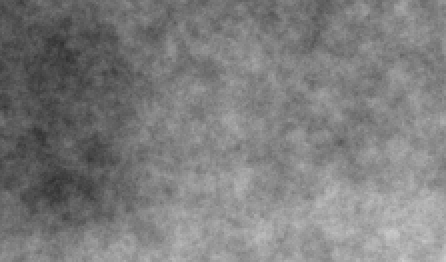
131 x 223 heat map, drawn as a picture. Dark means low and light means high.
Overall the values sit about 50% of the way up the scale. The field is smooth, with broad soft blobs. There is an overall slope up to the bottom right. The ninth with the highest average is the bottom right. No regular stripes run through it.
